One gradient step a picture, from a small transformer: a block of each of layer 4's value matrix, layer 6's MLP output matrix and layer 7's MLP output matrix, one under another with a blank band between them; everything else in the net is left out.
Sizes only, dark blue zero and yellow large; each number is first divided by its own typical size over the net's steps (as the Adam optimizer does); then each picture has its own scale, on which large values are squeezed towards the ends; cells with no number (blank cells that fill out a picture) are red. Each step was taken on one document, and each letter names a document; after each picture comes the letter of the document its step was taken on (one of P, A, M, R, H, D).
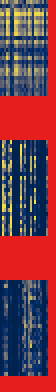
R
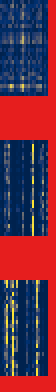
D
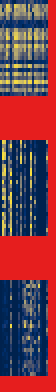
R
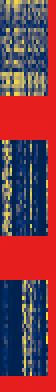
R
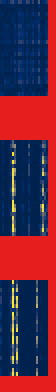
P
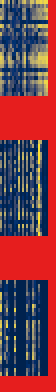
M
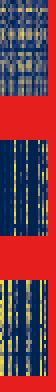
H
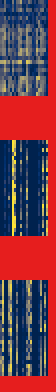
H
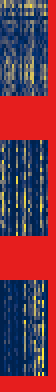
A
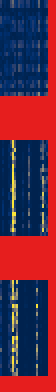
P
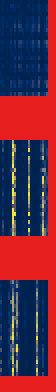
P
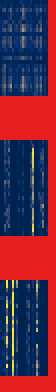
D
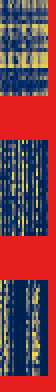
M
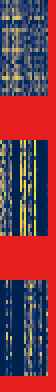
R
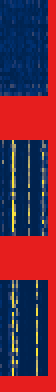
P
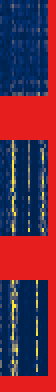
P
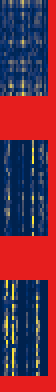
D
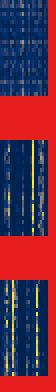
D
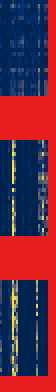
P
